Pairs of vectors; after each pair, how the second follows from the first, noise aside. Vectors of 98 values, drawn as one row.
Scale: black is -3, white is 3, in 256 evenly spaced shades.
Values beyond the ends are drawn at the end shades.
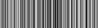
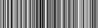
reversed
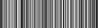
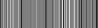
partly zeroed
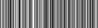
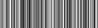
wrapped around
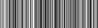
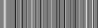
partly zeroed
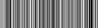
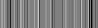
partly zeroed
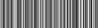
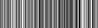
sign-scrambled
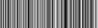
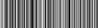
reversed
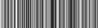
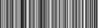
wrapped around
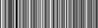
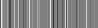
partly zeroed
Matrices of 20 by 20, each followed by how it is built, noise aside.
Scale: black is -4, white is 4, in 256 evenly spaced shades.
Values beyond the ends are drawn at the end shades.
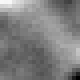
smooth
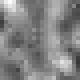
smooth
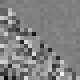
lower triangular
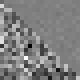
lower triangular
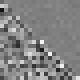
lower triangular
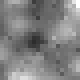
smooth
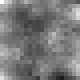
smooth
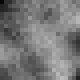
smooth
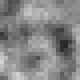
smooth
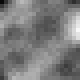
smooth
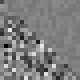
lower triangular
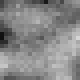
smooth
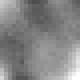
smooth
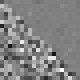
lower triangular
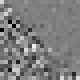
lower triangular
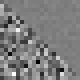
lower triangular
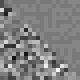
lower triangular
